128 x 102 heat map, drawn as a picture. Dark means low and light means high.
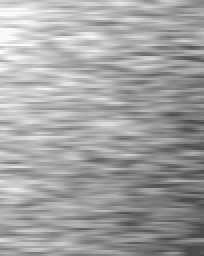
Ninth with the lowest average: bottom right. Grain: streaks across. Slope: up to the top left. Ninth with the highest average: top left. Histogram: bell-shaped. Mirror symmetry: none.
